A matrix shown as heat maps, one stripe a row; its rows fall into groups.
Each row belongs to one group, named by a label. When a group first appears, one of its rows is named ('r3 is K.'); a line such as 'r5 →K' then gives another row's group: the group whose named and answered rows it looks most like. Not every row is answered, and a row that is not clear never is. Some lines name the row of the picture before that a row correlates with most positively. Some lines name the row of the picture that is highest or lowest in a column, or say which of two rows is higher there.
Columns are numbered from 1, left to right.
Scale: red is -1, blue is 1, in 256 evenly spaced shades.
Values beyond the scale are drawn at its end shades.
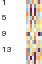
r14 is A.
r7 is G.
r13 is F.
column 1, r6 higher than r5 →Yes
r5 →F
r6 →G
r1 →F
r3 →G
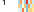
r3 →G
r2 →A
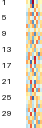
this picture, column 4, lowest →1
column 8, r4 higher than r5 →No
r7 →A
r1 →F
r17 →G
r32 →G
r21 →G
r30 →A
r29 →G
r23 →F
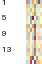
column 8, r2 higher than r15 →No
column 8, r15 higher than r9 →No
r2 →A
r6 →G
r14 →A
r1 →F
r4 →A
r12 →A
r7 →A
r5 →F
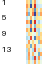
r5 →G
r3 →A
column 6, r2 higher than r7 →Yes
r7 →G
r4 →A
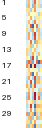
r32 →A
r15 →F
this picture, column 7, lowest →25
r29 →A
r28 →G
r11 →G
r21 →G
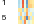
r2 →G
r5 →A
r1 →G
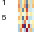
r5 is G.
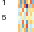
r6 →G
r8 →A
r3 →G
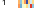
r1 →A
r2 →F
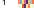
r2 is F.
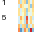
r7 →A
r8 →F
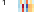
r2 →G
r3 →G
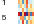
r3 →G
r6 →G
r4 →A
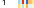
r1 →G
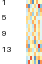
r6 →F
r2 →F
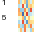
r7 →F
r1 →A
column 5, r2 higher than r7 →Yes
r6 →G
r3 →F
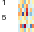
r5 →A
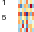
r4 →A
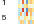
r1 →G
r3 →G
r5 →F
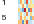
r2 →G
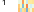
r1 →G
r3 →A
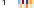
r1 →G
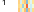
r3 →A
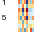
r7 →G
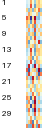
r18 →F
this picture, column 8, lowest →19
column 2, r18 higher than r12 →Yes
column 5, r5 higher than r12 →No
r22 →A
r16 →G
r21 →F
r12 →A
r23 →G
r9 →A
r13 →G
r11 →F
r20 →F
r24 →F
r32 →F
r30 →G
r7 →A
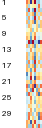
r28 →G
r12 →A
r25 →G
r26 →G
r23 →F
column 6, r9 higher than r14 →Yes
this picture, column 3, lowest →20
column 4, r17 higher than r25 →No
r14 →A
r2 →F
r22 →A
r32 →F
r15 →A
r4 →A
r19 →G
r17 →A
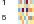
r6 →G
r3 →G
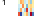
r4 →F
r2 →G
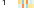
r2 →G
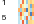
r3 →A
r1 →G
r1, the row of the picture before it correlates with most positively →2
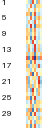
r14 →A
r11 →F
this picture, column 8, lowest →15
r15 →A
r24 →F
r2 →G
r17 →F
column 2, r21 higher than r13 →Yes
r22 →F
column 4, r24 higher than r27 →No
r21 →F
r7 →G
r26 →G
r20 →F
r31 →G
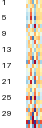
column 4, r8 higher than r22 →No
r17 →F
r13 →G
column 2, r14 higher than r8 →No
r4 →G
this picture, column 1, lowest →31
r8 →A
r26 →G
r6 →G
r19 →G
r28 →A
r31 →A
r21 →G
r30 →F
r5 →G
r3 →G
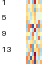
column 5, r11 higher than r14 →Yes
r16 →A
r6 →F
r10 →F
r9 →F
